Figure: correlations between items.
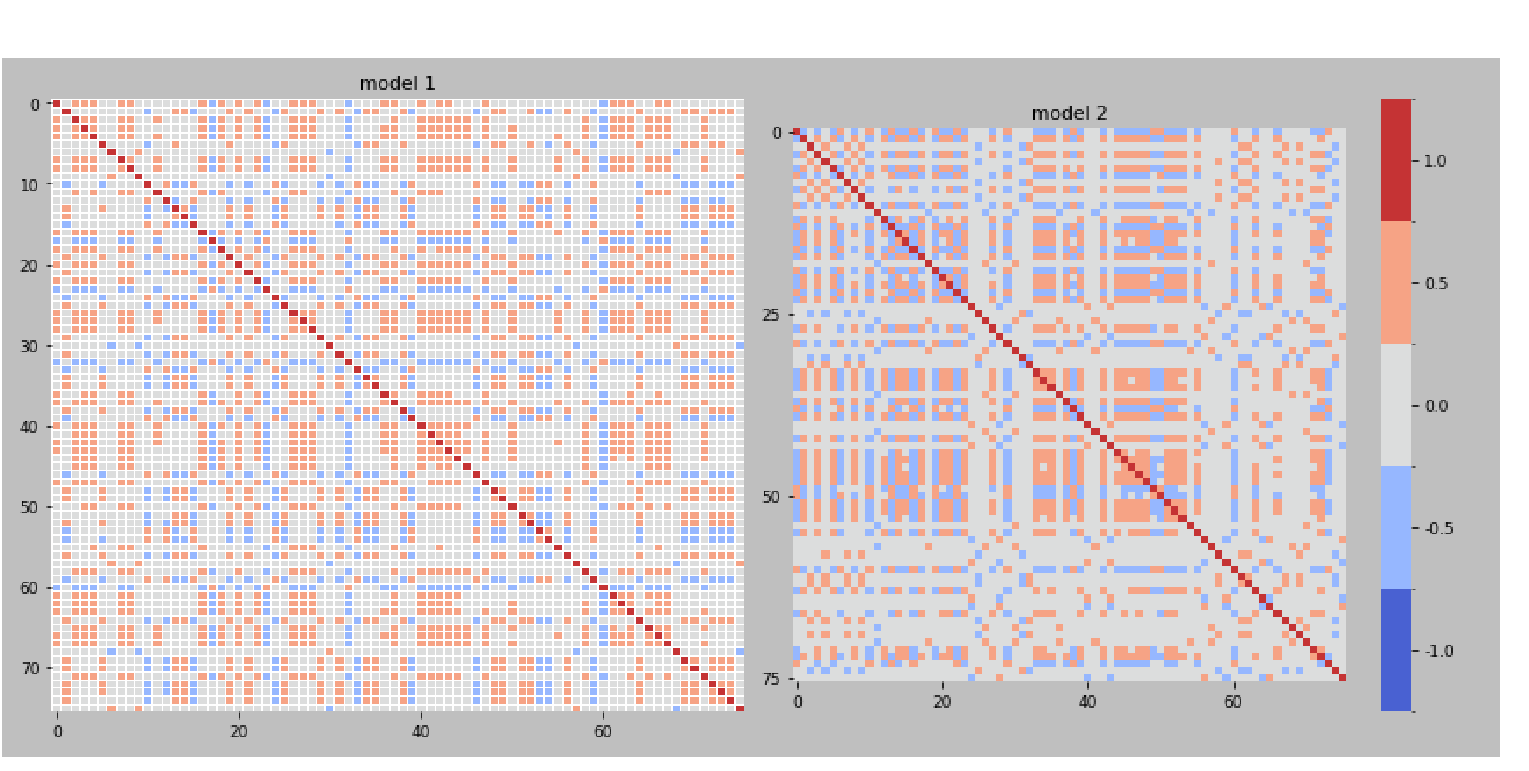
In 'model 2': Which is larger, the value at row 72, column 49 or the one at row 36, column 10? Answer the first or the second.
the second
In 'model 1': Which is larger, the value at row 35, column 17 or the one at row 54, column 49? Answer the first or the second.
the first
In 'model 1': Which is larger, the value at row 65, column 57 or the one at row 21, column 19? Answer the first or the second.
the second
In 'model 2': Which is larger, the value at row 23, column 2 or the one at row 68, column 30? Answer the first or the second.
the second
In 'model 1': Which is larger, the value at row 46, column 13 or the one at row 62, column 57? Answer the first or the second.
the second
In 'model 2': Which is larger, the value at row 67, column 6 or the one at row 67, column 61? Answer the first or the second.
the second
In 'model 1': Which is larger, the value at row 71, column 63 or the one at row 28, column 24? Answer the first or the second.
the first
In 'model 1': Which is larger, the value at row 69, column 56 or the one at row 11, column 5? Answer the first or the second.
the first
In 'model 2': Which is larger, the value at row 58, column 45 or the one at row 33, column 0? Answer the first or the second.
the first
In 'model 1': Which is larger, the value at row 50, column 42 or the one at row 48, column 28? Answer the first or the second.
the first
